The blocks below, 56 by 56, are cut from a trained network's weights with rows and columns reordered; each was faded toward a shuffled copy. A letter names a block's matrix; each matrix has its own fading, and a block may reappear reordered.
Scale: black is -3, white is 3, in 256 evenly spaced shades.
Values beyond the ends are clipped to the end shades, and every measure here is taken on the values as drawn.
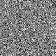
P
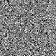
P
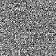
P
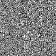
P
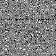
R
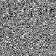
P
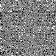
R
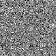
P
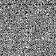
R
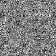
P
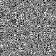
P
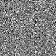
P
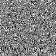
P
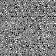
R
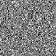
P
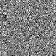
P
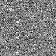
P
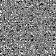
R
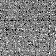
R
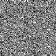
P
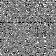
R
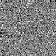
P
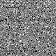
R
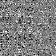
R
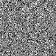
P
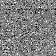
R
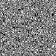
P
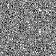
P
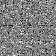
R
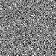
P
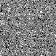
R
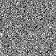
P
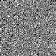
P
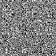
P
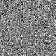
P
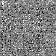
R
